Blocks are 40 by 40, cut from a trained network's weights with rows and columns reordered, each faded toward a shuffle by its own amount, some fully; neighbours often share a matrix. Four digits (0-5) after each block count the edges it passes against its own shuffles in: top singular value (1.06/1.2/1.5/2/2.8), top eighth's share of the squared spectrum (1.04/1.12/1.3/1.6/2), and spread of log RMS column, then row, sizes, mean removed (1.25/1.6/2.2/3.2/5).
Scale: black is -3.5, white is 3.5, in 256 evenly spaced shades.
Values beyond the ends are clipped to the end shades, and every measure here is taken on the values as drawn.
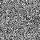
0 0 0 1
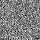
2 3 0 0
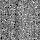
2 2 0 1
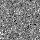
0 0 0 0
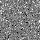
0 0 0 0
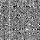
2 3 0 2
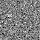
0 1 0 0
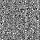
2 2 0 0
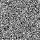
0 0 0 0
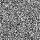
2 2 0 0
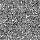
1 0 0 0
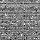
3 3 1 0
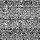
3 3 1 1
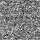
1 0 0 0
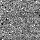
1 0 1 0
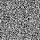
2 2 1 0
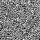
0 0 0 0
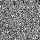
1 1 0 0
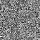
2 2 0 0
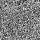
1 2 0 0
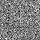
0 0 0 0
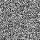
1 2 0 0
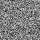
1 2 0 0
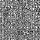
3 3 1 2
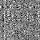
2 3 0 2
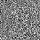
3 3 1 0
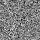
1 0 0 0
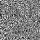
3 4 1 1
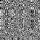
4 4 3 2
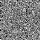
2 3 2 0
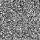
3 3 1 1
